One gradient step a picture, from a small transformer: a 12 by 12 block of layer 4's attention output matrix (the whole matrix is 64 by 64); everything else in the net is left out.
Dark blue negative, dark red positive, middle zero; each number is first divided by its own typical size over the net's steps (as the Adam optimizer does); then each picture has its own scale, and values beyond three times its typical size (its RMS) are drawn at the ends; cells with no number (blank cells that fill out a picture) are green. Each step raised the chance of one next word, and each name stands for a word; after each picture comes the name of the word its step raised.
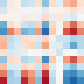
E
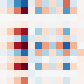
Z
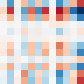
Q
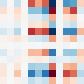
E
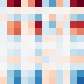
E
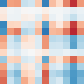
E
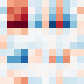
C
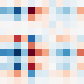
Q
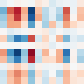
C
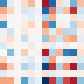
Z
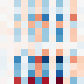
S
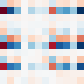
Z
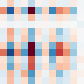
Q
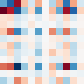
Z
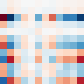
S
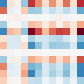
E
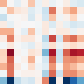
S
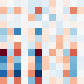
S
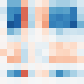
C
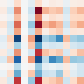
S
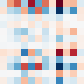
Z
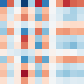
E
